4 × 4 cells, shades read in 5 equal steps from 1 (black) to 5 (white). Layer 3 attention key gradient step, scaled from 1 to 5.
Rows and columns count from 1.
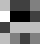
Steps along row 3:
up same same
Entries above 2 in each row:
2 1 3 3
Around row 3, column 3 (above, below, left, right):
1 2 4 4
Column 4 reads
3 2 4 3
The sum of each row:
11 9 14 12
